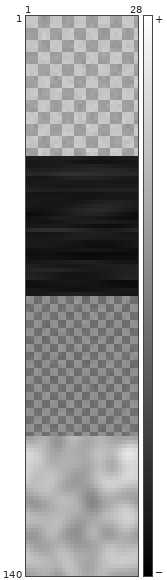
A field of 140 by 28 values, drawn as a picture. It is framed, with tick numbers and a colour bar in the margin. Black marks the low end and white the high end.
The table splits into 4 rows of 1 panel. Panel 1,1: high, checkered. Panel 2,1: very low, streaked across, faint in contrast. Panel 3,1: middling, checkered. Panel 4,1: high, blotchy.
